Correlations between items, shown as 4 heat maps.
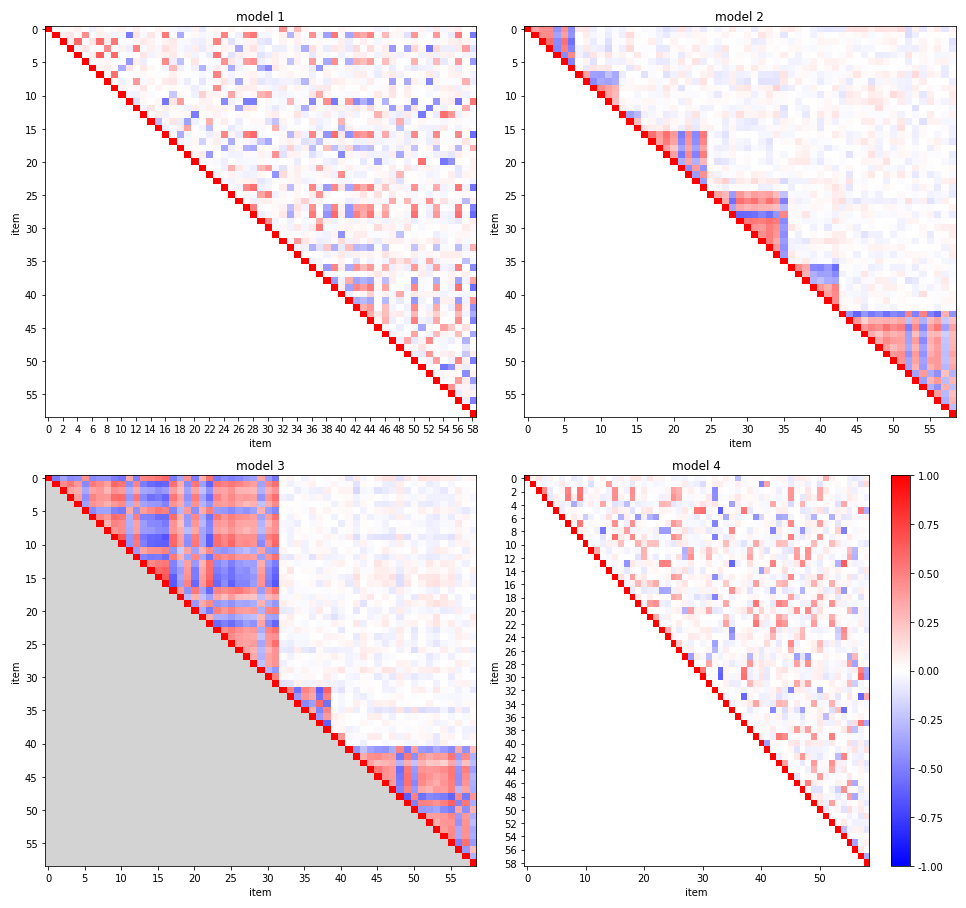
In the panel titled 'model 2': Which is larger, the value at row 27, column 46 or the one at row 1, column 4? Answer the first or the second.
the first
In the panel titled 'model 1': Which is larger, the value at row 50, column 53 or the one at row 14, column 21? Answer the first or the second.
the first
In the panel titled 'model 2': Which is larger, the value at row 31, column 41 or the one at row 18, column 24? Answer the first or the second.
the second
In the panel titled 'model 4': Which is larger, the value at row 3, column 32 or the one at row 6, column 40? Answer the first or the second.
the second
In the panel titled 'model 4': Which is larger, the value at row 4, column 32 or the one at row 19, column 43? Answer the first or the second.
the second
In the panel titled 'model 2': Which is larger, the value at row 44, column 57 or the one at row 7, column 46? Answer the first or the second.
the second
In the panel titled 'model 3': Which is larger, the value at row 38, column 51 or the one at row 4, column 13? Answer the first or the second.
the first
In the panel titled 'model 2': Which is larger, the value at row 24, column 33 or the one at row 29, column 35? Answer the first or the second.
the first
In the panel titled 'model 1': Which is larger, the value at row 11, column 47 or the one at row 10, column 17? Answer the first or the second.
the first
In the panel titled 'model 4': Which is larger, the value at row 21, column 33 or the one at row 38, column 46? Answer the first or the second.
the second
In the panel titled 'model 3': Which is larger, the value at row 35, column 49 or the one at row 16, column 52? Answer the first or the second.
the second
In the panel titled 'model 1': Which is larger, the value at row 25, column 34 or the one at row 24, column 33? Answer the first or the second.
the first
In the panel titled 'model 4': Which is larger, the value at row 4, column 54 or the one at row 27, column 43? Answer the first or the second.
the first
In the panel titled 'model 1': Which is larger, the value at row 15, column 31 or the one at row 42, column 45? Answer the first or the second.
the first
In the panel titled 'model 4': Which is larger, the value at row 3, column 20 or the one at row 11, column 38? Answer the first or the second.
the second
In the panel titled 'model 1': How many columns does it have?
59
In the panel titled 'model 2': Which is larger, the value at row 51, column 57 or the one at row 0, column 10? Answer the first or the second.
the second
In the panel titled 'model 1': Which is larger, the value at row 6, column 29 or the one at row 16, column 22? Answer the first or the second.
the second
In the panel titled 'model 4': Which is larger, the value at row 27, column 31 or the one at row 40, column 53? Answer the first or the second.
the second
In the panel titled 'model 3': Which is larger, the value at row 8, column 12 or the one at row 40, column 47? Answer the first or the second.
the first
